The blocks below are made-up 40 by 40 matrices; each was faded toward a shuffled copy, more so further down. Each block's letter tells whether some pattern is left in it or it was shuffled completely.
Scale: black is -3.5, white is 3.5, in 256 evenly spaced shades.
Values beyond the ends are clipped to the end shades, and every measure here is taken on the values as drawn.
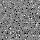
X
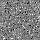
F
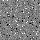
F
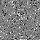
X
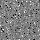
F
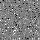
X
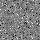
F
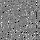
X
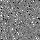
X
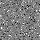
F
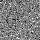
F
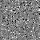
X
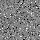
F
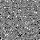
X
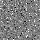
X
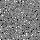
F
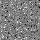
X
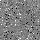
X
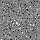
F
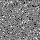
F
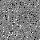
X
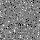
X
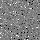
F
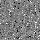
X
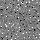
F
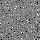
X
